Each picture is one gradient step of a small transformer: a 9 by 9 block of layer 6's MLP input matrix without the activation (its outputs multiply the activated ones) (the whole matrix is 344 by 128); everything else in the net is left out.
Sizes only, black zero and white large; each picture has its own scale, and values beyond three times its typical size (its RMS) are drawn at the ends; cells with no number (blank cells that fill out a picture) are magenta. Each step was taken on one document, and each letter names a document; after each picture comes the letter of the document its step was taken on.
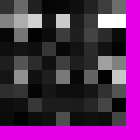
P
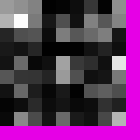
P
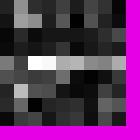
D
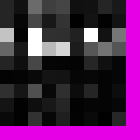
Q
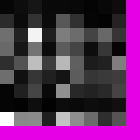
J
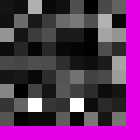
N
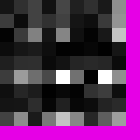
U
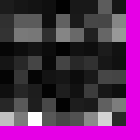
P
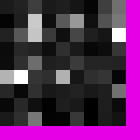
N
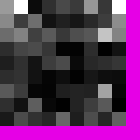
P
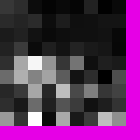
J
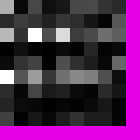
U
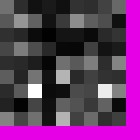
N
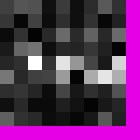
J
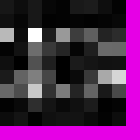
Q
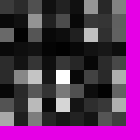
U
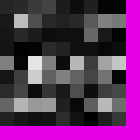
D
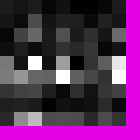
U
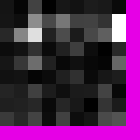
N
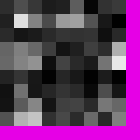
P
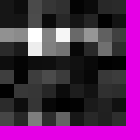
Q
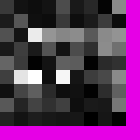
D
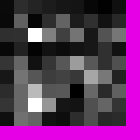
D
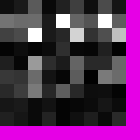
N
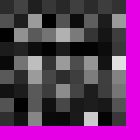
U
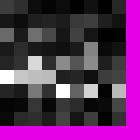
J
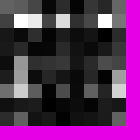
P
